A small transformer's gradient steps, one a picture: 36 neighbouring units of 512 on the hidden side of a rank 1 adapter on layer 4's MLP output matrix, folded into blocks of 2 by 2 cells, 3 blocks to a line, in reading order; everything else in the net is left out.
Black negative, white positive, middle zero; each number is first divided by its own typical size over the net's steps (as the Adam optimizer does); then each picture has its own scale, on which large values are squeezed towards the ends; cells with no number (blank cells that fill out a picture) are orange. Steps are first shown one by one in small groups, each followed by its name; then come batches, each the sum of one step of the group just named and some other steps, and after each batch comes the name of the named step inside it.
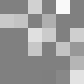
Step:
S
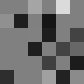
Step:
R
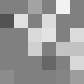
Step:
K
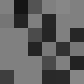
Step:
R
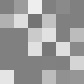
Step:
R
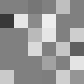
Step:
K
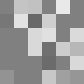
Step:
K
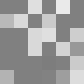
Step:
S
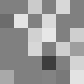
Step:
K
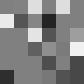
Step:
R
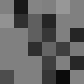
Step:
R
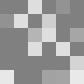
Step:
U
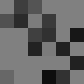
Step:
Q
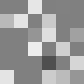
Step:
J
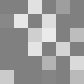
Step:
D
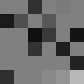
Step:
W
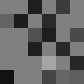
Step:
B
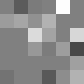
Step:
Q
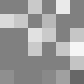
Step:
W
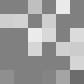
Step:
W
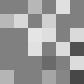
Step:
J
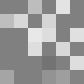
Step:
J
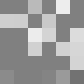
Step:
W
